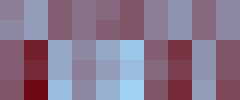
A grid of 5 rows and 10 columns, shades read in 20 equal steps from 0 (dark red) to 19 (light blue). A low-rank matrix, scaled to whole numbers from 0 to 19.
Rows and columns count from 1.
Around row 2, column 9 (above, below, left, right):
9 13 13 12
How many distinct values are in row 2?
8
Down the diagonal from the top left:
11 14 15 11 16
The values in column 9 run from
9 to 14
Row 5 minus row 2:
-5 -14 9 2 8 12 -4 -10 5 -6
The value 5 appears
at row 4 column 8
